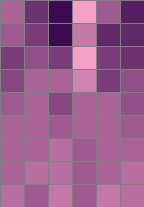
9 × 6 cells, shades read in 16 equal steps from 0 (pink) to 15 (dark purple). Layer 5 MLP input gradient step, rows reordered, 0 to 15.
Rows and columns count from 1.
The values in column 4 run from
0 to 7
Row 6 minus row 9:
1 -1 3 -1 2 2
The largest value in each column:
10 11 15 7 12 13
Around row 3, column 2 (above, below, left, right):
10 6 10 10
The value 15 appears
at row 1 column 3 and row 2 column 3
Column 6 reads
13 12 11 8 8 7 6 5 5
